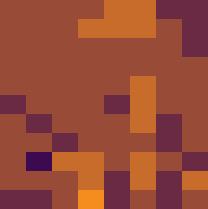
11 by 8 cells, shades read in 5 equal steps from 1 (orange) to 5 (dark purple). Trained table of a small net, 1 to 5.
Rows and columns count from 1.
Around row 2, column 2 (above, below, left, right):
3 3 3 3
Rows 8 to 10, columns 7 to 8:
4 3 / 3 4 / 4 2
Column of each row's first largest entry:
7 8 8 1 1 1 2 3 2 5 1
